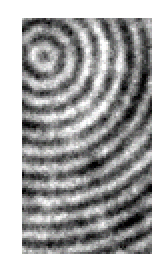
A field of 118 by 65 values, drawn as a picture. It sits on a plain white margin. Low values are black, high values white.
Mirror symmetry: none. Odd rows or columns: none. Ninth with the lowest average: bottom right. Rings: centred on the top left.
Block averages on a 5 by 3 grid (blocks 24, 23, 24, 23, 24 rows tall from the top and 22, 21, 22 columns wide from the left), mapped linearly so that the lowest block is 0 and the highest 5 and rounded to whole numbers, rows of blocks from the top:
2 4 2 / 3 5 1 / 3 4 2 / 3 2 2 / 3 2 0
